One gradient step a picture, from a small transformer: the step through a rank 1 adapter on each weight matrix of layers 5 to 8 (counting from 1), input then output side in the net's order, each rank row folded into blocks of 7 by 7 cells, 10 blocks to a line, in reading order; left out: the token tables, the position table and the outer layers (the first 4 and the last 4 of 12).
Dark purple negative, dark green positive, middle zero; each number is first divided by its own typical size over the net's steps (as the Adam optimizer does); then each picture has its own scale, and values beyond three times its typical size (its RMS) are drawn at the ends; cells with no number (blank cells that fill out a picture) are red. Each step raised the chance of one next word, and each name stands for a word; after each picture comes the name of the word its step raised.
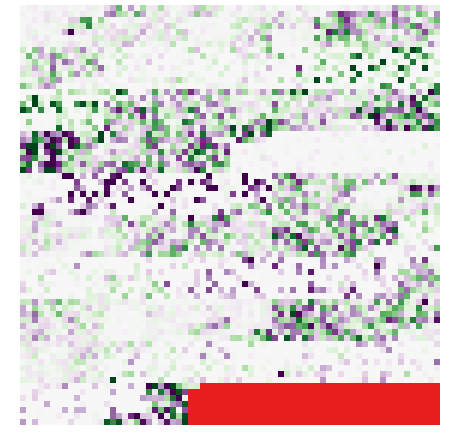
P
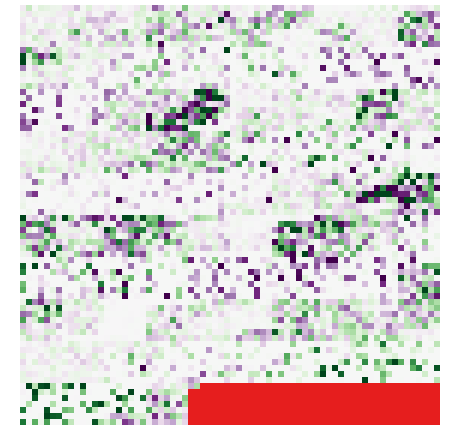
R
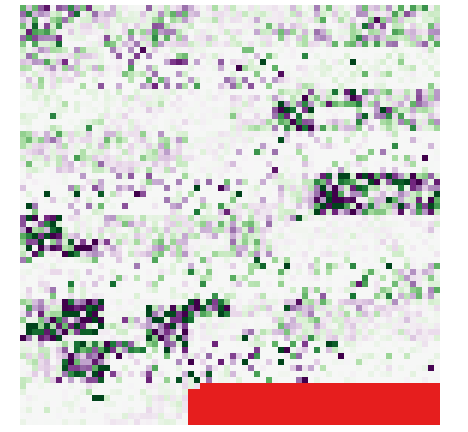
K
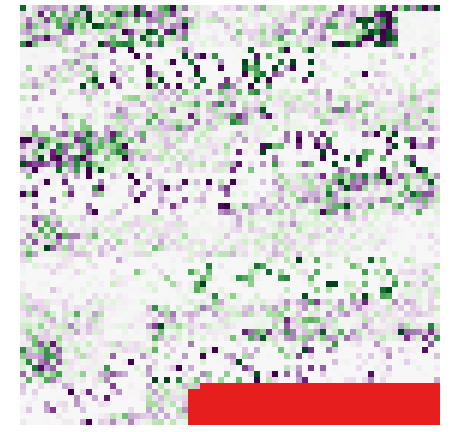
K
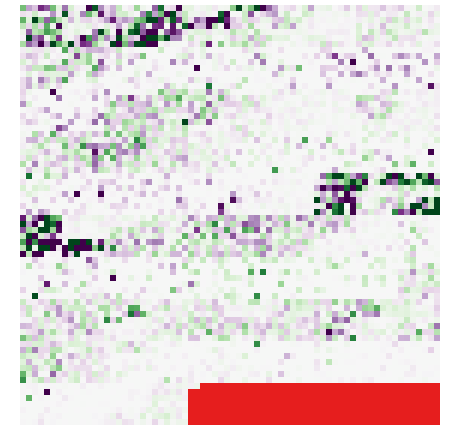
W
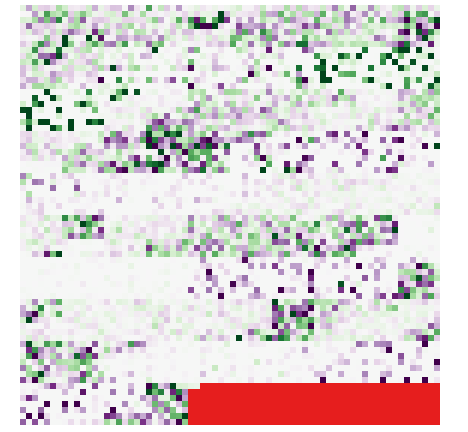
P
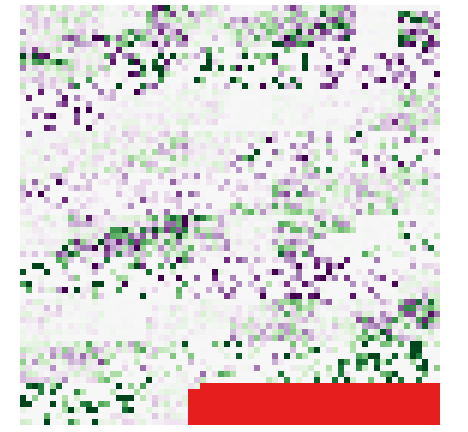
R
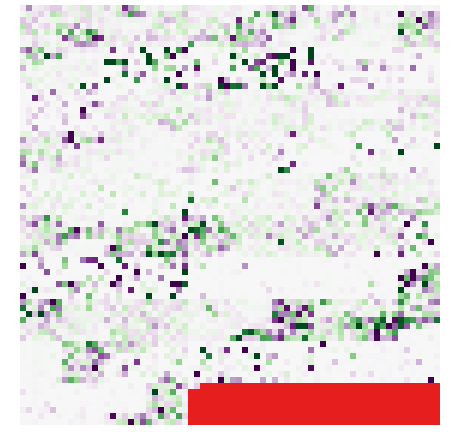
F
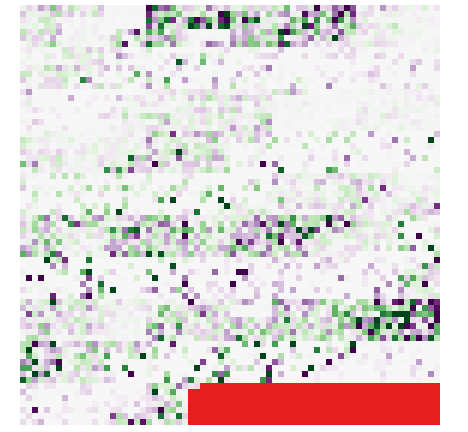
F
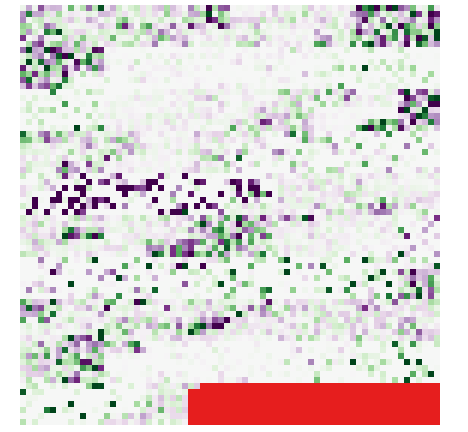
K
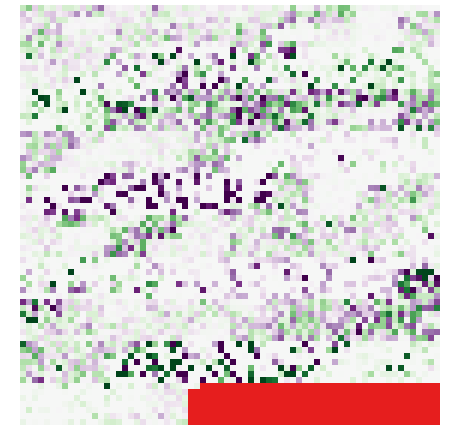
P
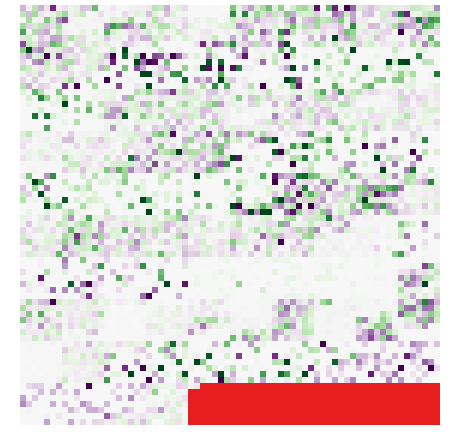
F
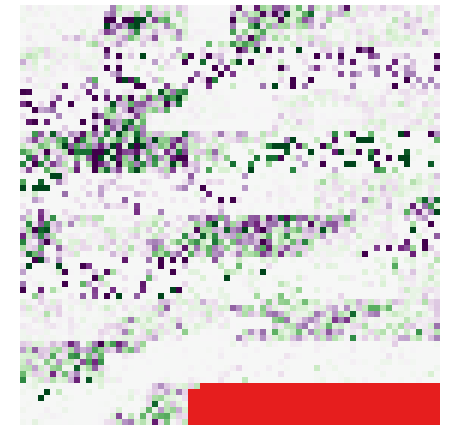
W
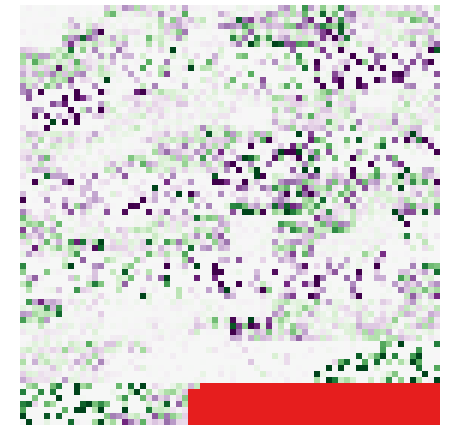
R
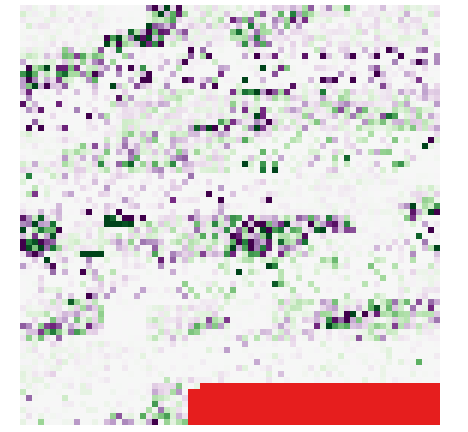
W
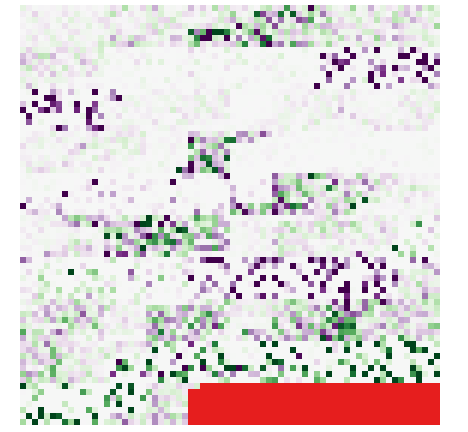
R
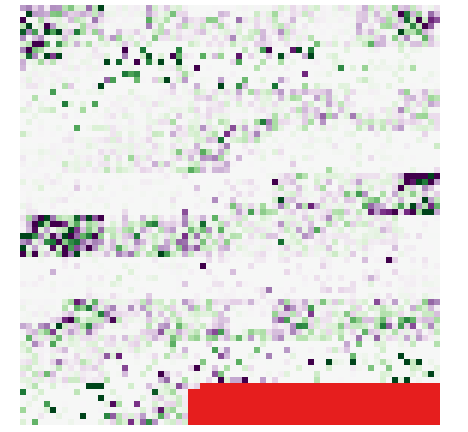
F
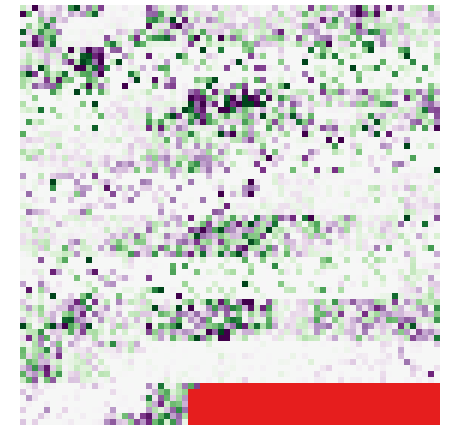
K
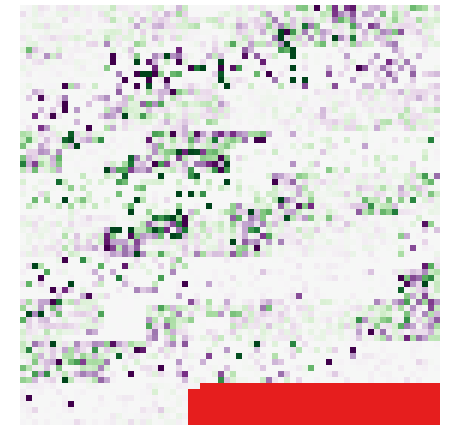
F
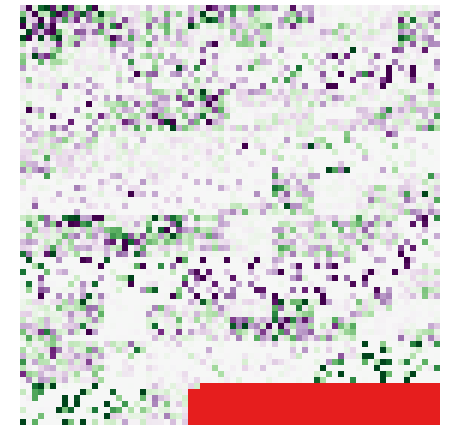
R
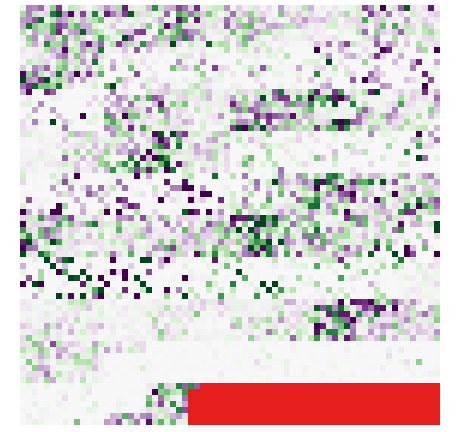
K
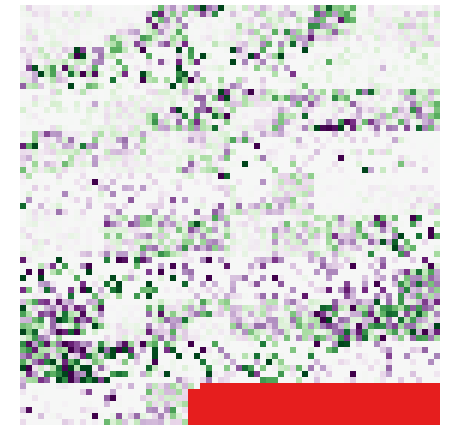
P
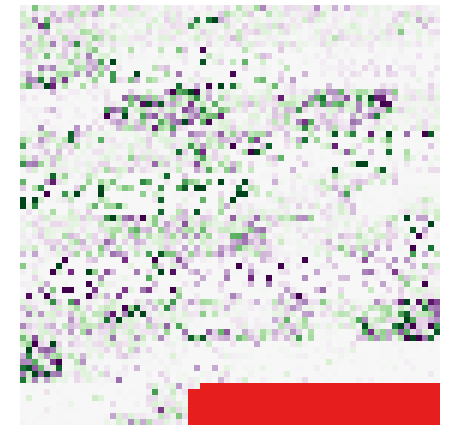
F
